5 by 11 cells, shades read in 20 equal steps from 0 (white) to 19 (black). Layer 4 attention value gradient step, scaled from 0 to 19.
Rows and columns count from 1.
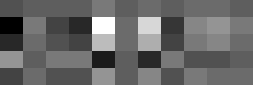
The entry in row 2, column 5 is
0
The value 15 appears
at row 2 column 8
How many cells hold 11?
10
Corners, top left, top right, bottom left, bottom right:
13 12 14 11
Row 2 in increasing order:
0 3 8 9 10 10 11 14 15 16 19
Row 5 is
14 11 13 13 8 12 9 13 10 11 11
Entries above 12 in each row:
1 4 4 4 4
